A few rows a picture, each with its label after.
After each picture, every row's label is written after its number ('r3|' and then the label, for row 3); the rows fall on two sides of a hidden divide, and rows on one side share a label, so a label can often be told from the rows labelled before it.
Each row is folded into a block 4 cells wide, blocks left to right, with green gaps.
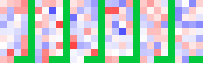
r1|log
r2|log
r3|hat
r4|log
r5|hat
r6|hat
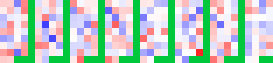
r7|log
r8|hat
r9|log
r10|log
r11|hat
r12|hat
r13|hat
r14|log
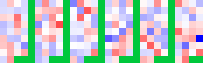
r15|hat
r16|log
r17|hat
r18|log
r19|hat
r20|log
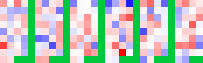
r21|hat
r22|log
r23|hat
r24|hat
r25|hat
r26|hat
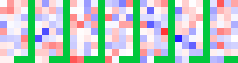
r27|log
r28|log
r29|log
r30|log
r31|hat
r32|log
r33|hat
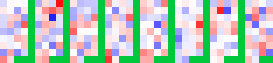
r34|log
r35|log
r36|hat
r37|hat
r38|log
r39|log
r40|log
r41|hat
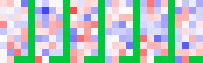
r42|hat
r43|hat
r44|log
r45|hat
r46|hat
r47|log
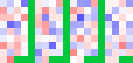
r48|hat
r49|log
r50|log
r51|hat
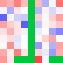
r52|hat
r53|log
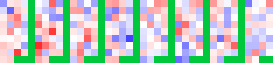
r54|hat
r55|hat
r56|log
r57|hat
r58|log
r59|log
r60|log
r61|log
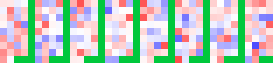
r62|hat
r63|log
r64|log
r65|hat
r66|log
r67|log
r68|log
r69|log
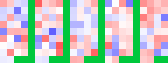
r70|hat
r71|log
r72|hat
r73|hat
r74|log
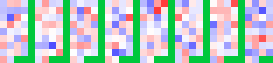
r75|hat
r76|log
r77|hat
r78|hat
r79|log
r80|log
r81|log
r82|hat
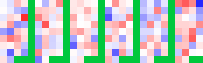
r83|hat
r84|log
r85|log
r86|hat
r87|log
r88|log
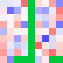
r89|hat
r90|hat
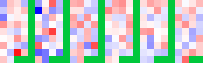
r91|hat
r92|hat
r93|log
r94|log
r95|log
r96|log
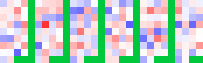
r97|log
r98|log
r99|hat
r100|hat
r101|log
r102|log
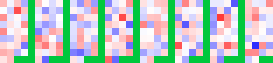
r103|log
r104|hat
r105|hat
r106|hat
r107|hat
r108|hat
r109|hat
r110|log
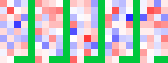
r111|log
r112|log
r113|hat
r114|log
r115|log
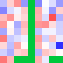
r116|hat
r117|hat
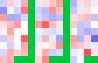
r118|log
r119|log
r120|hat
